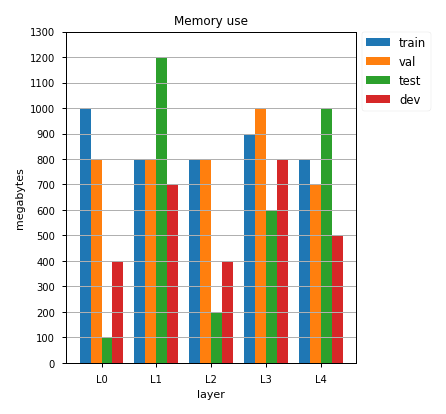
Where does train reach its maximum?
L0
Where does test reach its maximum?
L1
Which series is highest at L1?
test
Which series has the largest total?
train
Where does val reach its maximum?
L3
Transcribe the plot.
Title: Memory use
x-axis: layer, ticks L0 L1 L2 L3 L4
y-axis: megabytes, ticks 0 100 200 300 400 500 600 700 800 900 1000 1100 1200 1300
Legend: train, val, test, dev
Values:
train: 1000 800 800 900 800
val: 800 800 800 1000 700
test: 100 1200 200 600 1000
dev: 400 700 400 800 500
